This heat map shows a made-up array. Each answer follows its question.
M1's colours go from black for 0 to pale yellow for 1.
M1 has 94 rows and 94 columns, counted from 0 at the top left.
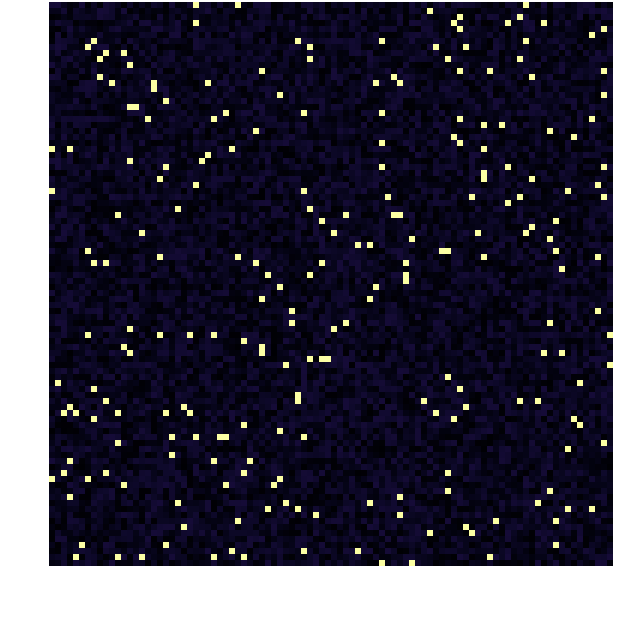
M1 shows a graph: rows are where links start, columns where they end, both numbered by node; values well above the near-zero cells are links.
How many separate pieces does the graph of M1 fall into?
7
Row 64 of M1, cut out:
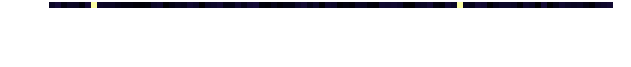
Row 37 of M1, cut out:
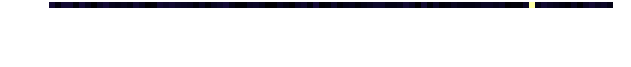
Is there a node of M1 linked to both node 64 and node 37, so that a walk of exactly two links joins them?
no
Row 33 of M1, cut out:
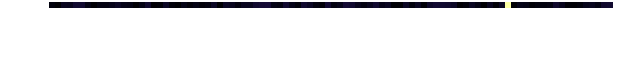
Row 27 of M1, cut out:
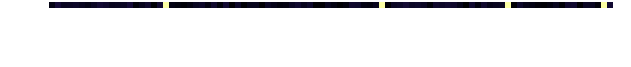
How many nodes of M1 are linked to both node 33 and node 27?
1
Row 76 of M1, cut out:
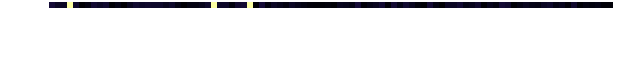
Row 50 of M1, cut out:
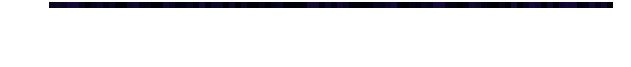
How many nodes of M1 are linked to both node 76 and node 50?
0
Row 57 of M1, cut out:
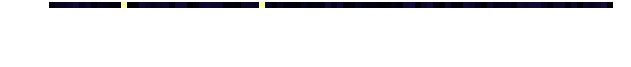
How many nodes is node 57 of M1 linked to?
2
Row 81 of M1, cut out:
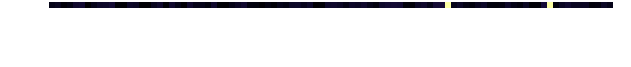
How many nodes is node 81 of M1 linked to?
2
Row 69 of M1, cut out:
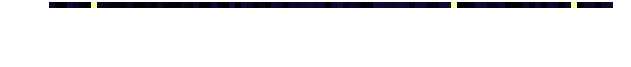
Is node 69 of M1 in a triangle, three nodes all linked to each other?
no
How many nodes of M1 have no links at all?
6
